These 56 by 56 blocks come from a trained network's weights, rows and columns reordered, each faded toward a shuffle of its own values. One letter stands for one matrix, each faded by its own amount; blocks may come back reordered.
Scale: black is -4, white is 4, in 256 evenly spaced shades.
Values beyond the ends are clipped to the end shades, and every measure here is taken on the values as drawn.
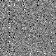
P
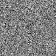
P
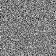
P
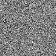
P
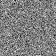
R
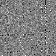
P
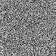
R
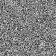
P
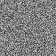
R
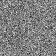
R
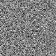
P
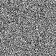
R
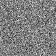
R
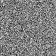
R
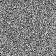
R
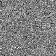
P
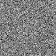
P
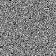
P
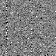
P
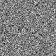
P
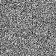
R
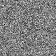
R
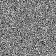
R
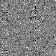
P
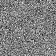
R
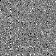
P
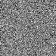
P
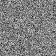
R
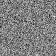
R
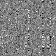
P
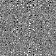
P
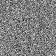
R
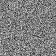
R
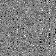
P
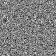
P
